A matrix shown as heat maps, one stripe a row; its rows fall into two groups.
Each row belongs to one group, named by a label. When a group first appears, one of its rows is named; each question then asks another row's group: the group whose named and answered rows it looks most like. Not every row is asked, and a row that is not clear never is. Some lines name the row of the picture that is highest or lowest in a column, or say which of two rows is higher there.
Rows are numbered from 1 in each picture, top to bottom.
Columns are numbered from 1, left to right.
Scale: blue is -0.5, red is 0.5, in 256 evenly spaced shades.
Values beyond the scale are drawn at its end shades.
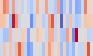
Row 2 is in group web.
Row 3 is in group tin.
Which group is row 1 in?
web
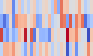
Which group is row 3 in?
tin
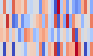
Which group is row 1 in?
web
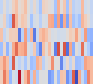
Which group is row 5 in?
web
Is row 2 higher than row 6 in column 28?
Yes
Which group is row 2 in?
web
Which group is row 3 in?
tin
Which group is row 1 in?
web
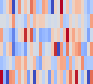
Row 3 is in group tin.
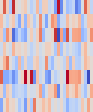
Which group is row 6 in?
tin
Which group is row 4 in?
web
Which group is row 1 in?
web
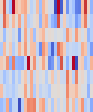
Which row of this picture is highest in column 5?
1
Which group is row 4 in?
web
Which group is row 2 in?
web
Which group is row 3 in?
tin
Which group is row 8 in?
tin
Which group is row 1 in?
web
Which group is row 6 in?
tin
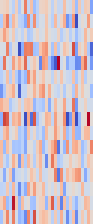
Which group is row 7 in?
tin
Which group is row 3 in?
web
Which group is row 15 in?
web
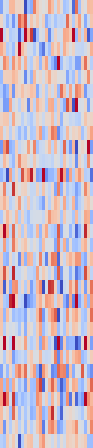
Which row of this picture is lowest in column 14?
27
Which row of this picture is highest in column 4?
22
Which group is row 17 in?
web
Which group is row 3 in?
tin
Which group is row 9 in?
web
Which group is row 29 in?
web
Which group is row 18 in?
web
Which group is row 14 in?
web
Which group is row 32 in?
tin
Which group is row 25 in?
web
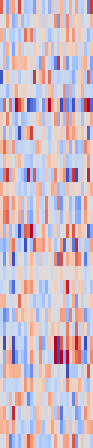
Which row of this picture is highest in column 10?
13
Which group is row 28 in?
tin
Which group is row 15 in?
web
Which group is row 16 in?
web
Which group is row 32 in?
tin
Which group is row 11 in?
web
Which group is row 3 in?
tin
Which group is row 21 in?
tin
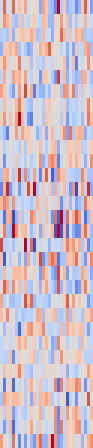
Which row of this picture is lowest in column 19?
17
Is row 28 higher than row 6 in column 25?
Yes
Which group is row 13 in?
web
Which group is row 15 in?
web
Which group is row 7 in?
tin
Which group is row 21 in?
web
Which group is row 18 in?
tin
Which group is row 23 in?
web
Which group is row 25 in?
web
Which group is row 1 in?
web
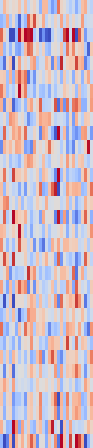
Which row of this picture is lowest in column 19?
10
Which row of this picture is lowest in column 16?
3
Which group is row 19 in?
web
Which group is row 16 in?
web
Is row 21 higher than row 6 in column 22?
No
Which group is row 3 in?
tin
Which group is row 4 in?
tin
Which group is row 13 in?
web
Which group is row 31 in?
web
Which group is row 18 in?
tin
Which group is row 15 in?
web
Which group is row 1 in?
web
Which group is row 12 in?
tin
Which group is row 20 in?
tin
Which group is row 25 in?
tin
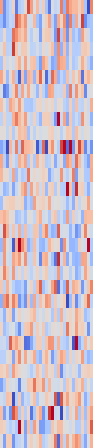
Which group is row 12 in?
tin
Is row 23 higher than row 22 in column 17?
No
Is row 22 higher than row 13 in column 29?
Yes
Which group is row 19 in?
web
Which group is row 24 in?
tin
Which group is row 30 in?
web
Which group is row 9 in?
web
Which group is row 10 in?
tin
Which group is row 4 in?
web
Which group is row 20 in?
web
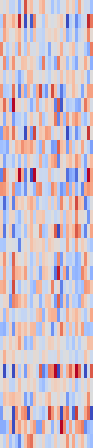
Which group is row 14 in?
web
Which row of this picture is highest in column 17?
30
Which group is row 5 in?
web
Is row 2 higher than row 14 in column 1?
No
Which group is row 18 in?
tin
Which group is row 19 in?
web
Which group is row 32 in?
tin
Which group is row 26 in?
web
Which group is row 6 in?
tin
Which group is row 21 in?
web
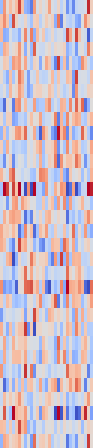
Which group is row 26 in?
web
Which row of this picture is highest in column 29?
30
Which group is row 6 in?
tin
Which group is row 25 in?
web
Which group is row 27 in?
tin
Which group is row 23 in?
tin
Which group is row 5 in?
web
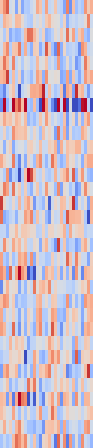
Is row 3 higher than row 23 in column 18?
No
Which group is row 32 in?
web
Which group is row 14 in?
web
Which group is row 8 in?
web
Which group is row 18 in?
web
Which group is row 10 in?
web
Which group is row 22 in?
web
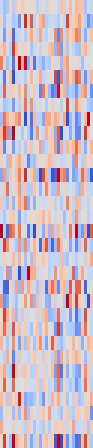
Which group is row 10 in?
web
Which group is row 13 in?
web
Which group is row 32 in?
web
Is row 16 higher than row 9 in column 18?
No
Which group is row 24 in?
web
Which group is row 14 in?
web
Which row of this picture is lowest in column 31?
13
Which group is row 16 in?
tin
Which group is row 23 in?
web
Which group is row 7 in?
web
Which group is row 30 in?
tin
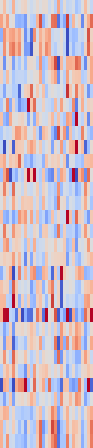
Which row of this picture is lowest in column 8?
23
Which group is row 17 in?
web
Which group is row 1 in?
web
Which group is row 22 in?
web
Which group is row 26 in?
web
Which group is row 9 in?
tin
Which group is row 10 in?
web
